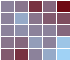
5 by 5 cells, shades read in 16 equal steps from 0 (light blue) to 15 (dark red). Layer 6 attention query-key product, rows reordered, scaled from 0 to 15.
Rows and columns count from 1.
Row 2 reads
6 3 7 9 10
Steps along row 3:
down up same up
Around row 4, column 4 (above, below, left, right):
6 3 4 1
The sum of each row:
48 35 31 26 30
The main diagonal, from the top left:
6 3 6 6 0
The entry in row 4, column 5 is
1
